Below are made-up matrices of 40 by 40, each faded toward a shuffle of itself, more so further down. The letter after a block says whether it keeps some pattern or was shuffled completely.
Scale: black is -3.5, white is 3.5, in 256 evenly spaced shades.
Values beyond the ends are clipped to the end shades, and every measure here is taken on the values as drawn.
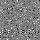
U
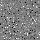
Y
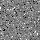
Y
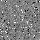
Y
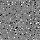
U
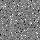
Y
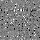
U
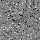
Y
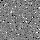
Y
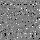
U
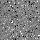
Y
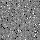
Y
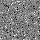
Y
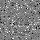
U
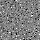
U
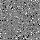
U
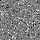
Y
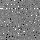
U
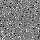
U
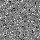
Y
